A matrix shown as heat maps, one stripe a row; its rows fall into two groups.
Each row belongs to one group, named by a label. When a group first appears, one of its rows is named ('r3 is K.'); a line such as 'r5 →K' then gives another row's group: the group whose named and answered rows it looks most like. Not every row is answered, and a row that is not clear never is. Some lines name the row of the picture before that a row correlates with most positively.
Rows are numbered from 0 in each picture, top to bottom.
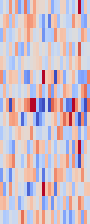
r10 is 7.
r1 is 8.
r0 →7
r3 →7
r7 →8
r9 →8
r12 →8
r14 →7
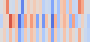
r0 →7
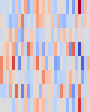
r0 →7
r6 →7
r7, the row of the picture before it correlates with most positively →0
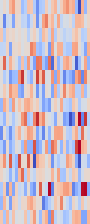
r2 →8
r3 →8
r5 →7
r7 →8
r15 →8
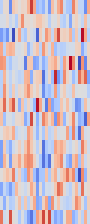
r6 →8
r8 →8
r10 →8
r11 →8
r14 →8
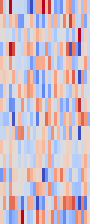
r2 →7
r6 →8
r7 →7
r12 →8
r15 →7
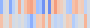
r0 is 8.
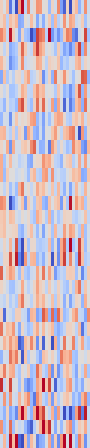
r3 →7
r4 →7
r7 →7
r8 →8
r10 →8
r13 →7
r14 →7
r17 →7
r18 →7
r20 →7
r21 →7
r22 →8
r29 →7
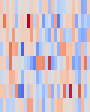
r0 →8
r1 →8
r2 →8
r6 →7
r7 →8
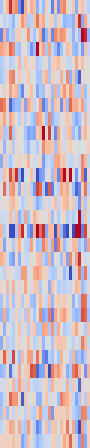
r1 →7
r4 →8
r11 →8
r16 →7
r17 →8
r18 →7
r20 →8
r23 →8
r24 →8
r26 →8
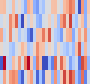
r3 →7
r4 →8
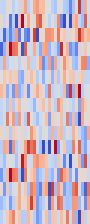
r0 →7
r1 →7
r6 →7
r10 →8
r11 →7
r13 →8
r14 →8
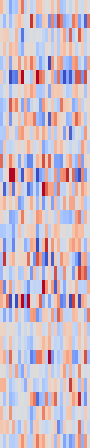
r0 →7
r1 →8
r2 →7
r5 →7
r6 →8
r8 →8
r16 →8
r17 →8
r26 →7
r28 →8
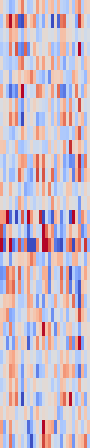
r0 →7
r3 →7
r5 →8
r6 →7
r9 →7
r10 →7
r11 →7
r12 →7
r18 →8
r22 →7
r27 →7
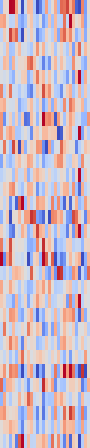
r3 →7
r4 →8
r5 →7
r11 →8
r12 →7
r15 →8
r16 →7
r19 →8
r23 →8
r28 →8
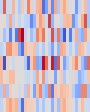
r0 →8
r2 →7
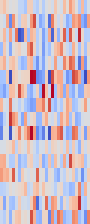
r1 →8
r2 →7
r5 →8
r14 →8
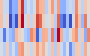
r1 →7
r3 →7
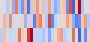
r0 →7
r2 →8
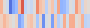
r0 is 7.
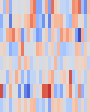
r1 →8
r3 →7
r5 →7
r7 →8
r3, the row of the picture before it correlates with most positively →0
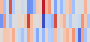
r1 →8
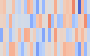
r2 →8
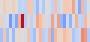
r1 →7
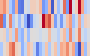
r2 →7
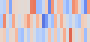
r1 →8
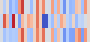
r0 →7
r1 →8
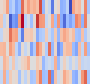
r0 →7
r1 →7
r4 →8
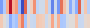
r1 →7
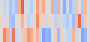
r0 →7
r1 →7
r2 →8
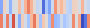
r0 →8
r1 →8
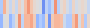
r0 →8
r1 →8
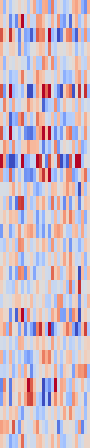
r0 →8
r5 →7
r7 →8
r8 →7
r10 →8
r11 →7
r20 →7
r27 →8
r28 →8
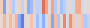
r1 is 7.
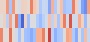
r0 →8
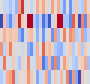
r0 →7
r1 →8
